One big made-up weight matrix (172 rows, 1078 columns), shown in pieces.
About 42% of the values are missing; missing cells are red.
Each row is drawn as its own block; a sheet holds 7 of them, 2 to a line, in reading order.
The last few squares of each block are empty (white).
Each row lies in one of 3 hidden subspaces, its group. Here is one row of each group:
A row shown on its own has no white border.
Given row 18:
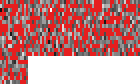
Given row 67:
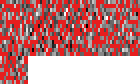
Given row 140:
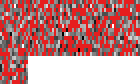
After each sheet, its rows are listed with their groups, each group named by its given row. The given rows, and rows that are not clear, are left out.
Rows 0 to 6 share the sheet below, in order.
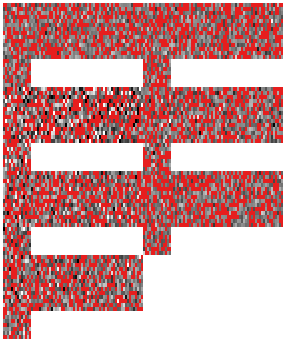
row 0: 18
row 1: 67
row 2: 18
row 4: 67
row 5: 140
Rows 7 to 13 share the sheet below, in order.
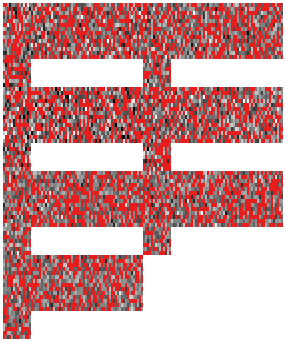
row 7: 140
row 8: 18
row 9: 67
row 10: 18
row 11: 18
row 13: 67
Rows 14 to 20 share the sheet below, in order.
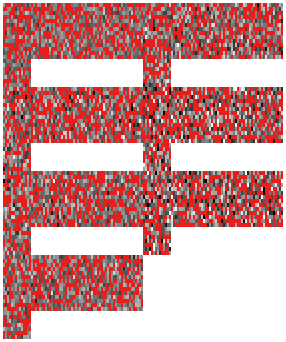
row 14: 67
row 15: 140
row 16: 140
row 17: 18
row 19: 67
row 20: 18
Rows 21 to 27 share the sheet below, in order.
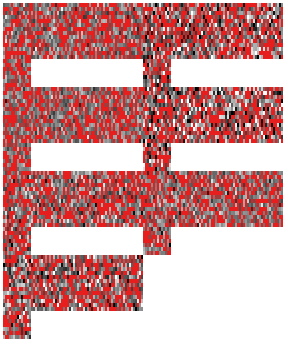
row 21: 18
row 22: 18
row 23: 18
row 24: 67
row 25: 67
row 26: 67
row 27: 18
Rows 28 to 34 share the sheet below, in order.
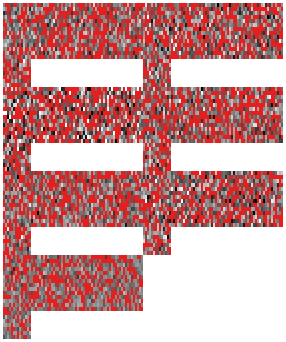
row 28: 18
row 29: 67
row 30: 18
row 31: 67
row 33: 18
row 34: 140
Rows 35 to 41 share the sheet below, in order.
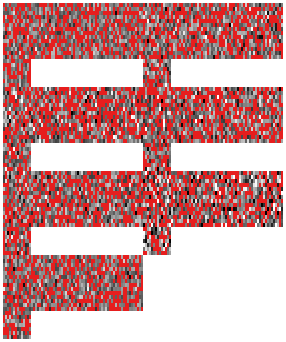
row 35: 18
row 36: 140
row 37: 18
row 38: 18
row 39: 18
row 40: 67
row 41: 18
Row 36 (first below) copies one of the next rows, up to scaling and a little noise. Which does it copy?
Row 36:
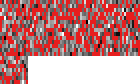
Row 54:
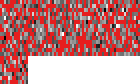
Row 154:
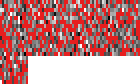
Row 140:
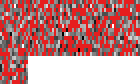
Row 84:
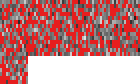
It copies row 54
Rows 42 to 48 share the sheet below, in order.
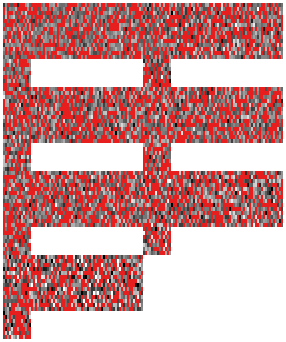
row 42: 140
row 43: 140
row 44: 67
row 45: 67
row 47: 67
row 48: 140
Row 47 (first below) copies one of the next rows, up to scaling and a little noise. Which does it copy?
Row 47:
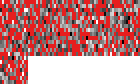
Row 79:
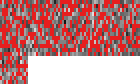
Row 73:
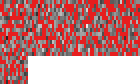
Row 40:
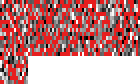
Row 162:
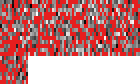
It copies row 40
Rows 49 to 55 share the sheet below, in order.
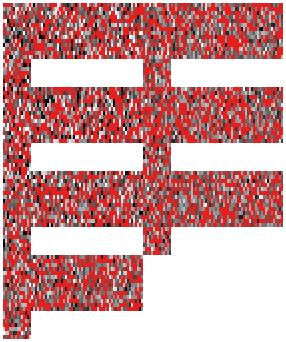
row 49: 67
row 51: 140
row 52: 18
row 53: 67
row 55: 67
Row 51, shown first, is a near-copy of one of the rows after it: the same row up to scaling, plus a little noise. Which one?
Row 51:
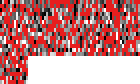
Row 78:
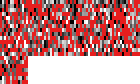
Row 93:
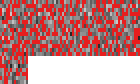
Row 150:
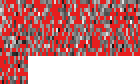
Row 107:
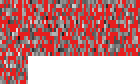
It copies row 78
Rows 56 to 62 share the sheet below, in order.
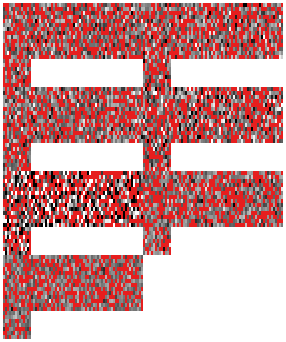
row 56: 18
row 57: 67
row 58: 18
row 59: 18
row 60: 18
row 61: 18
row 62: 67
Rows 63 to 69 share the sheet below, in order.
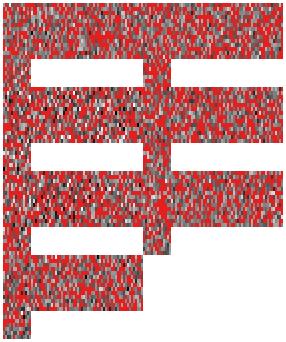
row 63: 140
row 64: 18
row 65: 140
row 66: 140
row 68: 140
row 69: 67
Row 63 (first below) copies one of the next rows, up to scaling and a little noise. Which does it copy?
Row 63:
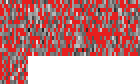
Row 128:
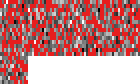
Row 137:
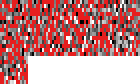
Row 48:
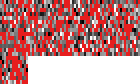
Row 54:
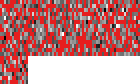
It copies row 128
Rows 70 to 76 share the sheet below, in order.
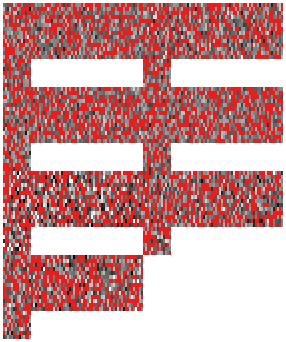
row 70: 18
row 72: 140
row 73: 67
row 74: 67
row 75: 18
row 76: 67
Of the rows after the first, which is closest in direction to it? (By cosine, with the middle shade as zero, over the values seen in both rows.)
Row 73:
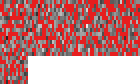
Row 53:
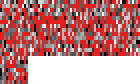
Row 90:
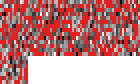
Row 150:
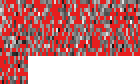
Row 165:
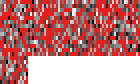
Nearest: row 53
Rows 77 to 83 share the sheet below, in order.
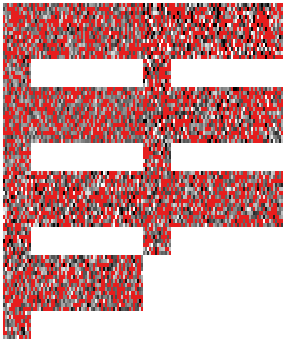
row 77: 18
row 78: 140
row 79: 67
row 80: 18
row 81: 67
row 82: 67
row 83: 18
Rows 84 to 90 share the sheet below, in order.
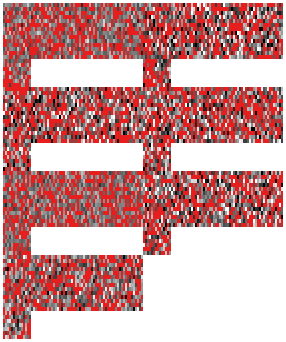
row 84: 140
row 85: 67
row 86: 67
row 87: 140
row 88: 140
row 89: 18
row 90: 67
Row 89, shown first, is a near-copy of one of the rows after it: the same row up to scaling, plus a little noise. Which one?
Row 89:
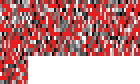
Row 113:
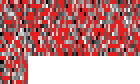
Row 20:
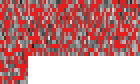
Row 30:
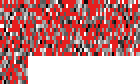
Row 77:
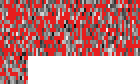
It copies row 20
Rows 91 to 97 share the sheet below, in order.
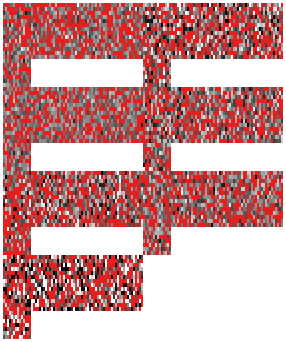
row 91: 67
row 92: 140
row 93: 140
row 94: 140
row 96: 18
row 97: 18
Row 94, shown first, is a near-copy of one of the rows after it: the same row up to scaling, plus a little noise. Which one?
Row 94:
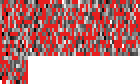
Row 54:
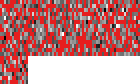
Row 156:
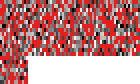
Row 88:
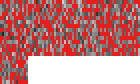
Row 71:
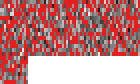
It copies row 88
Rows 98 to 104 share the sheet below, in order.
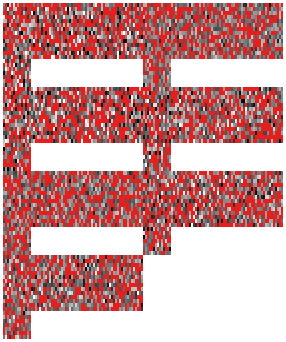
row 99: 67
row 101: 67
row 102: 67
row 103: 140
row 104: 18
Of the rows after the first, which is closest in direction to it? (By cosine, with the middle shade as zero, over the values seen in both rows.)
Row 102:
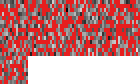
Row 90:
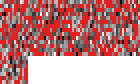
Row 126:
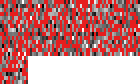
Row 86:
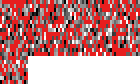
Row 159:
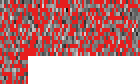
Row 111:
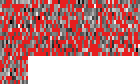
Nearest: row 159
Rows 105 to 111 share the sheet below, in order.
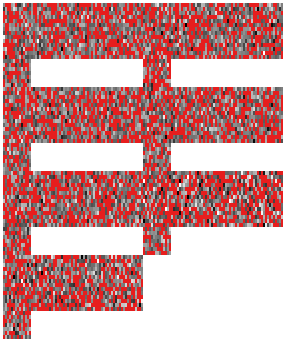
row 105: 18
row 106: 140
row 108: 67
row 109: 140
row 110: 67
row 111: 67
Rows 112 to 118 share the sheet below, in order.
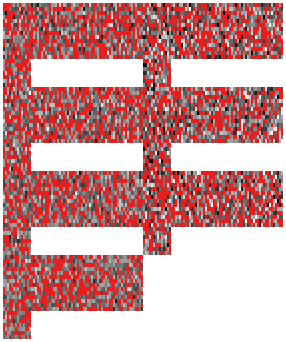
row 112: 140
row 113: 18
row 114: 18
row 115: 67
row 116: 18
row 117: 67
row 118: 67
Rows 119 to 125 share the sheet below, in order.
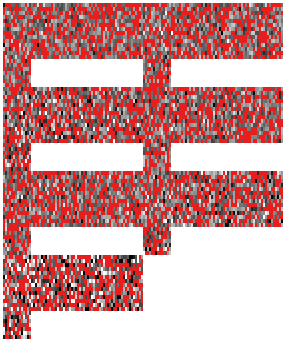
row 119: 140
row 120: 140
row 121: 67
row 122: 67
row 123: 67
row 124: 67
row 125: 67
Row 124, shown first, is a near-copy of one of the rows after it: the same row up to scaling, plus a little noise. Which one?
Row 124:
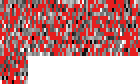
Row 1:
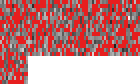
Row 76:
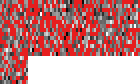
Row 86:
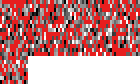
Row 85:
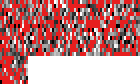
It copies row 1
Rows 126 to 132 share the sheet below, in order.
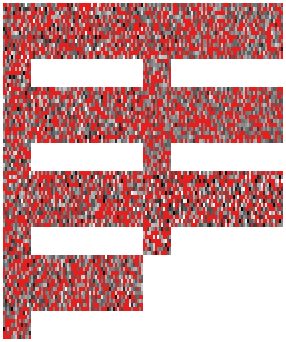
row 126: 67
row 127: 140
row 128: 140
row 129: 67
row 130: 140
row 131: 18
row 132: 67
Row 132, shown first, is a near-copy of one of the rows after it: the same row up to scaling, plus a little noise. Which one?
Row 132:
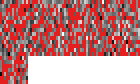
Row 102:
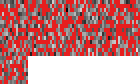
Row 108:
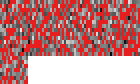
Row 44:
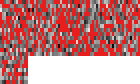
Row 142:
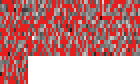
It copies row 142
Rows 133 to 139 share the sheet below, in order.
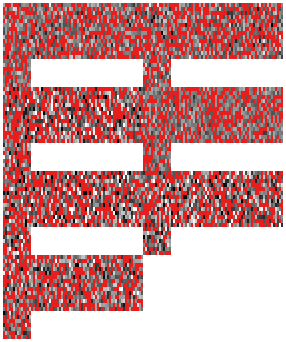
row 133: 18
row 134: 140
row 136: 18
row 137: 140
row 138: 18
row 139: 140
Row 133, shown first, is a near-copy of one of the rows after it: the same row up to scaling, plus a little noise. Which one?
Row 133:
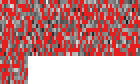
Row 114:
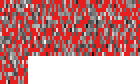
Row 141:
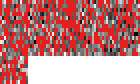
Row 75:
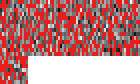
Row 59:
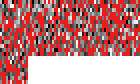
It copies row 59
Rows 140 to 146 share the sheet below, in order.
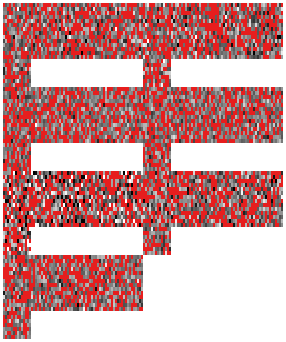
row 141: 18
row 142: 67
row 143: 67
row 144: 67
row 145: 18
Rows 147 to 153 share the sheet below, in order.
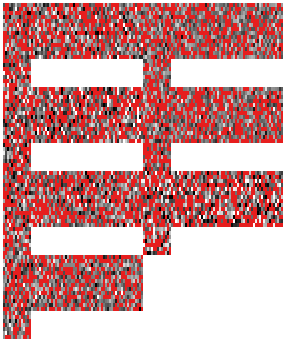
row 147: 67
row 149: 18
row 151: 18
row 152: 67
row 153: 67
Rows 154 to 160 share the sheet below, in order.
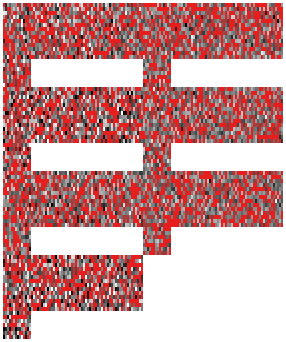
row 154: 140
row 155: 140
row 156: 140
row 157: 67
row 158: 140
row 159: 67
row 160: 18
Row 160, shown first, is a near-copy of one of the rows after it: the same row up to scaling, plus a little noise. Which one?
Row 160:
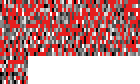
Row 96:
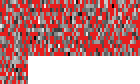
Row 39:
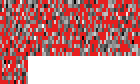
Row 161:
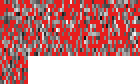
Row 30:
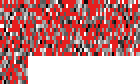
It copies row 39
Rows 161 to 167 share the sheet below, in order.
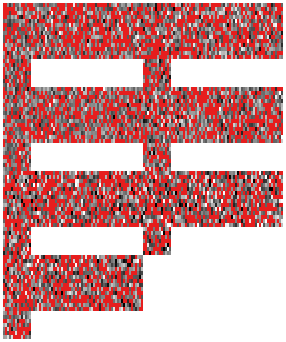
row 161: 18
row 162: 67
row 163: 67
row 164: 140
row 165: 140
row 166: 67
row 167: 67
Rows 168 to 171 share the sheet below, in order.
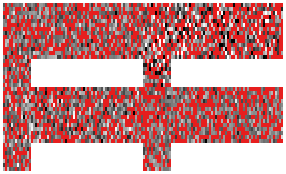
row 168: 18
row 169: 18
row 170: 67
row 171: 67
